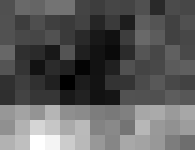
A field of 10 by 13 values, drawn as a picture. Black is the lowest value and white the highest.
Stripes: none. Ninth with the highest average: bottom left. Seam: horizontal, 70% of the way down, the bottom part higher. Ninth with the lowest average: centre. Grain: streaks across.
